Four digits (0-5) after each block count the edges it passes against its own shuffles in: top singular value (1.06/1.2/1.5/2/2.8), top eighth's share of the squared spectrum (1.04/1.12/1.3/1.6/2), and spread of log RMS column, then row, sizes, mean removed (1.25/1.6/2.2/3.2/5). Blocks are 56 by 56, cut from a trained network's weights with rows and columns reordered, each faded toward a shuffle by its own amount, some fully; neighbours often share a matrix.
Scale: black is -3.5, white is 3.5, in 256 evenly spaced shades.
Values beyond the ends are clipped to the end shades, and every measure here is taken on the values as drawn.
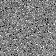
0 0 0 0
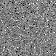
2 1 0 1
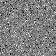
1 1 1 0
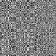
4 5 3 2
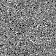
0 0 0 0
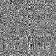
3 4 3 1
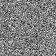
2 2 0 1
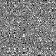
3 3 2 1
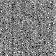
2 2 0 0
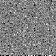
3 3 1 1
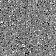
2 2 0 1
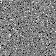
1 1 0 0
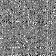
2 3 0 2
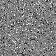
0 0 0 0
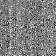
2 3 0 2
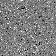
0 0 0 0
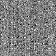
2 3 0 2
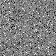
0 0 0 0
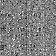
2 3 1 2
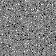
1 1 0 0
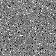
0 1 0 0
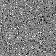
0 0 0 0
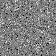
1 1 0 0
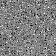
2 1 0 0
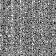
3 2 0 0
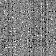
3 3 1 2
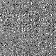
2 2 0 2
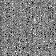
2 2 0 1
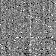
2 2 0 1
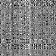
3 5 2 3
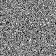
1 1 0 0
